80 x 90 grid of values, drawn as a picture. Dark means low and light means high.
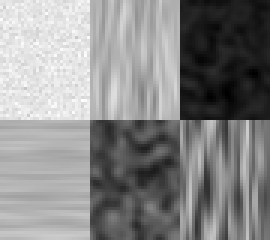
It is made of 2 by 3 panels. Panel 1,1: very high, fine-grained, faint in contrast. Panel 1,2: high, streaked downward. Panel 1,3: very low, blotchy, faint in contrast. Panel 2,1: high, streaked across, faint in contrast. Panel 2,2: low, blotchy. Panel 2,3: middling, streaked downward, strong in contrast.
